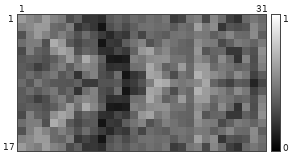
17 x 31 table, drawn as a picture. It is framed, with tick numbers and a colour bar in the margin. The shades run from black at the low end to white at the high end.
On average the colour sits 40% of the way up the scale. The values follow a bell shape. The top and bottom halves mirror each other. No overall slope runs across the table.
